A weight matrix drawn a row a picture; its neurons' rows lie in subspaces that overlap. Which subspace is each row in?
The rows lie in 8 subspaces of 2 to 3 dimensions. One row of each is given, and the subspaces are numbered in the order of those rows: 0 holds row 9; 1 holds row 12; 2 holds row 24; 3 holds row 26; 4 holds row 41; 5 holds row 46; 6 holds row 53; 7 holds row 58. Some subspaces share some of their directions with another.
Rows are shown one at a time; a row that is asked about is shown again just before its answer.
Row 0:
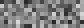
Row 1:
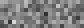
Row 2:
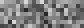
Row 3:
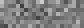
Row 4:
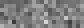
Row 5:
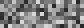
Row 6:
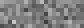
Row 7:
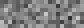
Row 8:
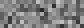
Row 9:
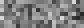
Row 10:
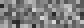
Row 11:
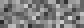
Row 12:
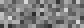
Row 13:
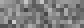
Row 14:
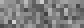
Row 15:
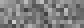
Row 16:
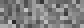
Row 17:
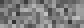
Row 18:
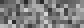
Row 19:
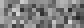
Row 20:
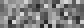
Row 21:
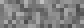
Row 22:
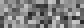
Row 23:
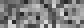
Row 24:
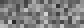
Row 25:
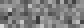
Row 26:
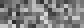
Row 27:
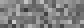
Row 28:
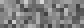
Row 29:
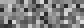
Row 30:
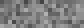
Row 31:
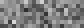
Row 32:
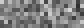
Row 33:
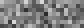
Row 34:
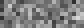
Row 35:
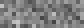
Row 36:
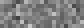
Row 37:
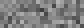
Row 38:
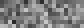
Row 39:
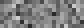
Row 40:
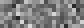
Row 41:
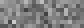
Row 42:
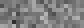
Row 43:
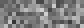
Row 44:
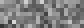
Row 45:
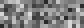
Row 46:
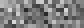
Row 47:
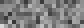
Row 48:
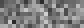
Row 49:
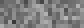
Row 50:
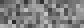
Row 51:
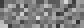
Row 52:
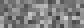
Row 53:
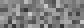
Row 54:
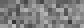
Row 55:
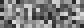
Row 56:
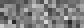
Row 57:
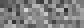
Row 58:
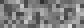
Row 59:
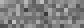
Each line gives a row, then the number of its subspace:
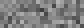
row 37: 1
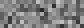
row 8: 1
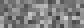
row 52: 6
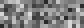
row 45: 7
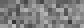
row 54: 0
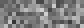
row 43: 1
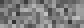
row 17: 0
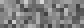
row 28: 7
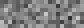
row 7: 2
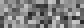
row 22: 6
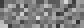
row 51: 2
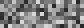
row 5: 1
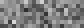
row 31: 4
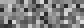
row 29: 0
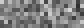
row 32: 0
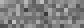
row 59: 2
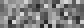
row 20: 2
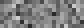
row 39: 4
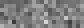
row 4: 7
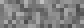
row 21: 7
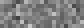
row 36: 4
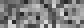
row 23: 2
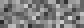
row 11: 2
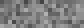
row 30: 4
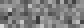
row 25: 5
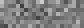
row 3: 2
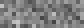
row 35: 3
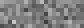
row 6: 7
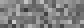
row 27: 6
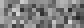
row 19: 0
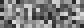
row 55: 0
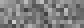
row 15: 5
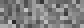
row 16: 0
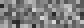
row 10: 3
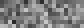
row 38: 3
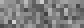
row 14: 6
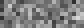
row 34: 0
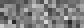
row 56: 7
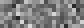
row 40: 4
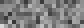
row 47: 5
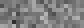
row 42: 3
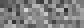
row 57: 5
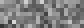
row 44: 5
